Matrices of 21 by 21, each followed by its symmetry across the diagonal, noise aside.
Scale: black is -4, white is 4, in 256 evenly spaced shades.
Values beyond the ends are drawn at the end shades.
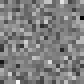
antisymmetric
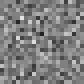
antisymmetric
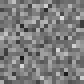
neither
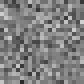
antisymmetric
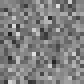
neither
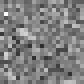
neither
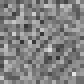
symmetric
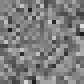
symmetric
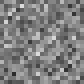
symmetric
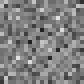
symmetric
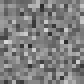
antisymmetric
